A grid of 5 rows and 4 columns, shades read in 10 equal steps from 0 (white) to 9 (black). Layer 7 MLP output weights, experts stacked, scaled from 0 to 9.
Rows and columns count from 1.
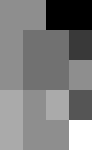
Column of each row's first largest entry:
3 4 2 4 2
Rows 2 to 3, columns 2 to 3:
5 5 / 5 5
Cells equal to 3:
3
